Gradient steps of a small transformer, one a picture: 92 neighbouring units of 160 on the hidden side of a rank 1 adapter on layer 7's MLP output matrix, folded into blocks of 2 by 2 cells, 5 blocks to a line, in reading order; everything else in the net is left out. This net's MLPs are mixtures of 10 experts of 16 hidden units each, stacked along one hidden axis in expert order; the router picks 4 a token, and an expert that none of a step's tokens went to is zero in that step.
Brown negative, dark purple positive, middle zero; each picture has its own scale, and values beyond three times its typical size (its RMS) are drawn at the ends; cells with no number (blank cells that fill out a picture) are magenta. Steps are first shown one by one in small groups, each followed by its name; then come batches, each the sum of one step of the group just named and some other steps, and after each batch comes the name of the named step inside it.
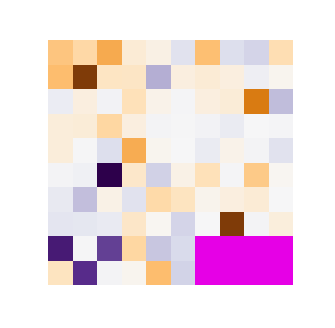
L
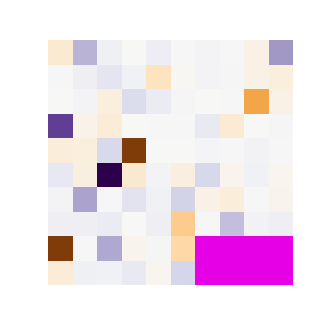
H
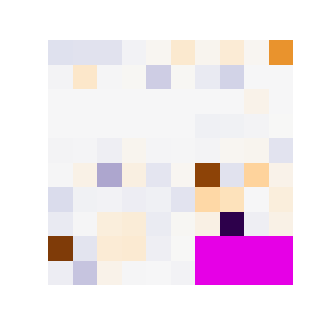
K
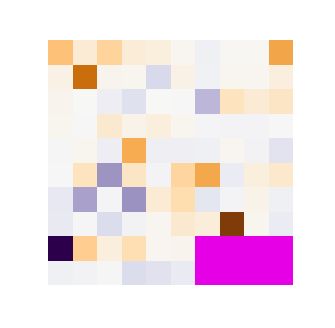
K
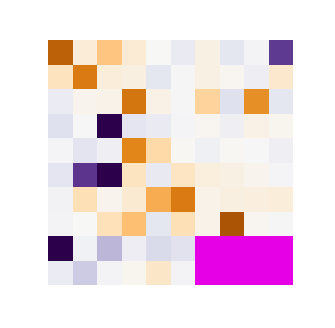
L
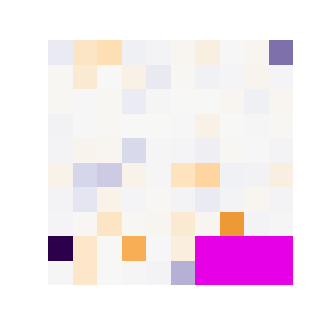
K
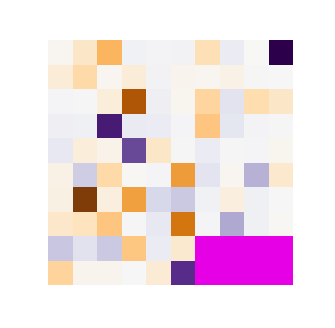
L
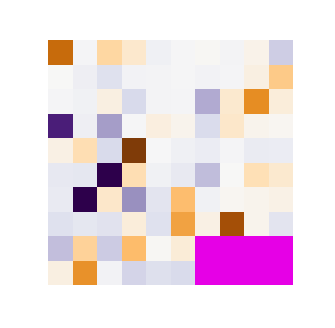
H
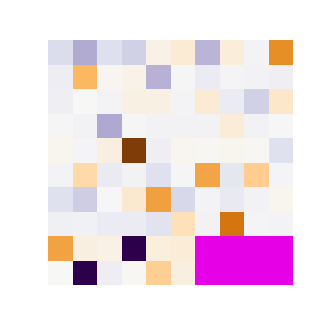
K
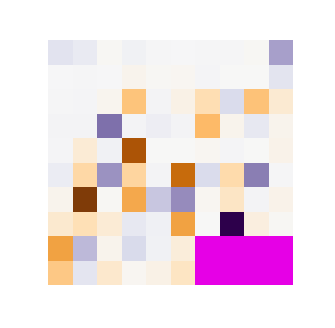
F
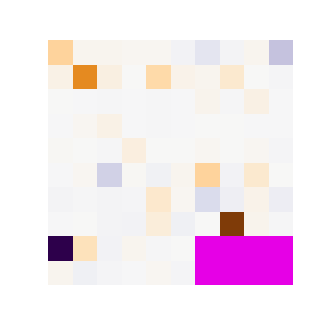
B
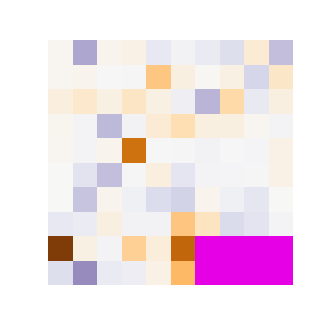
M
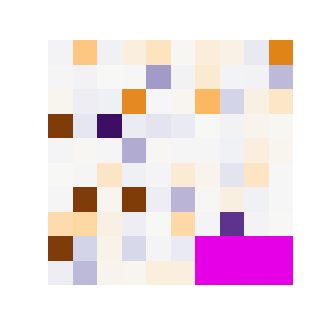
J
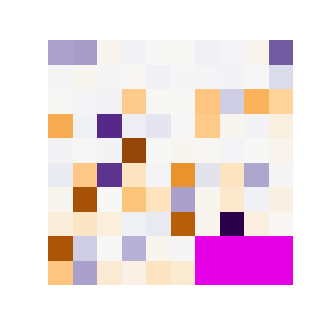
F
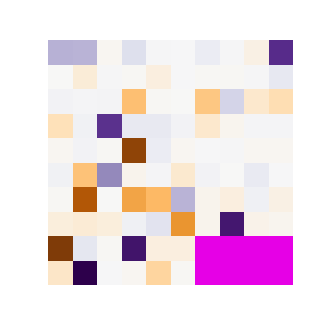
F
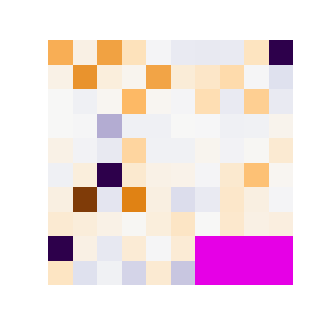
B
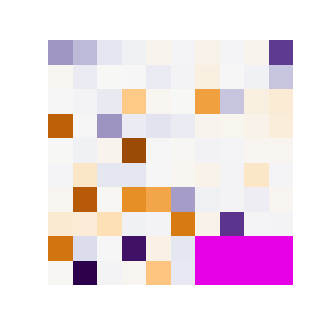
J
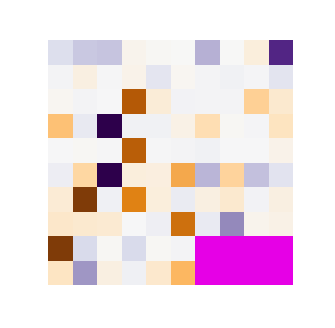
F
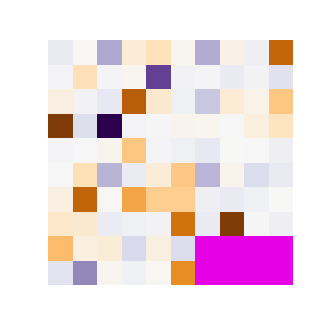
J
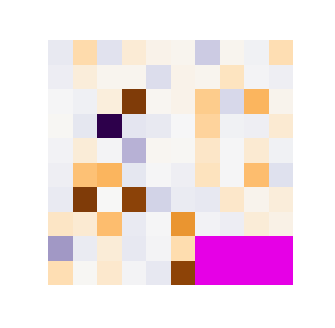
F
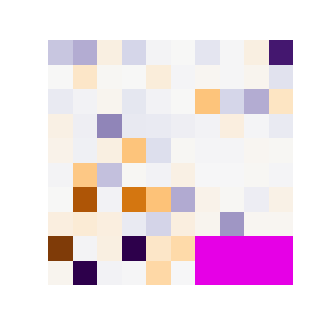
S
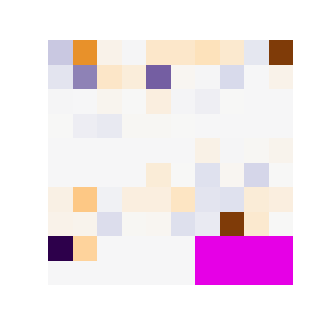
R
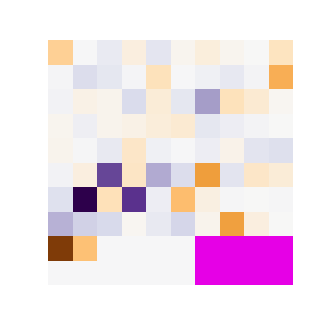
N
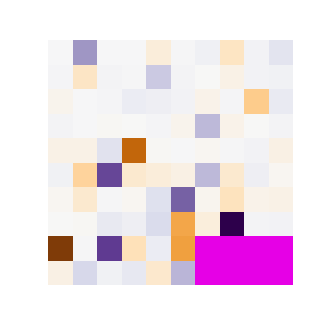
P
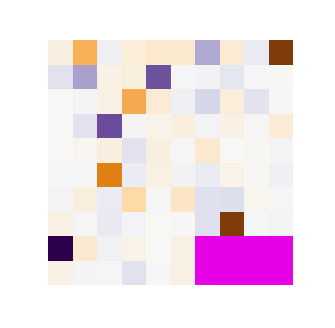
R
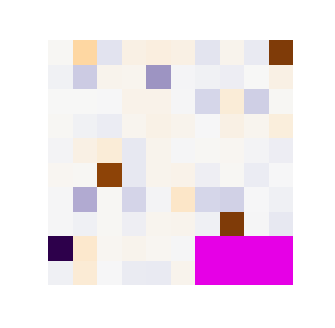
R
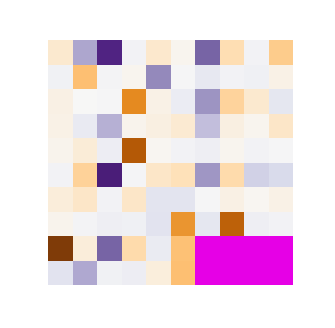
P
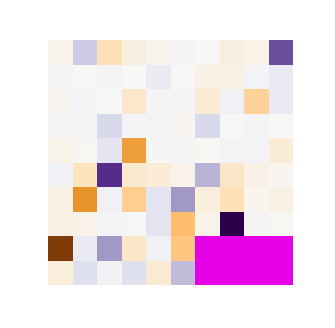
P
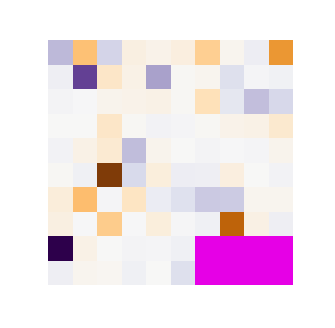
R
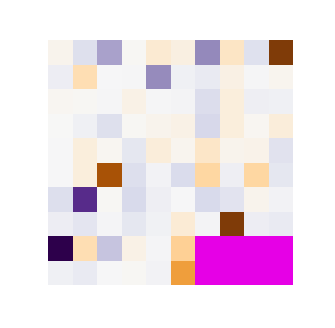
P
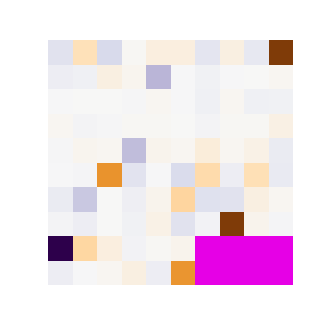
R
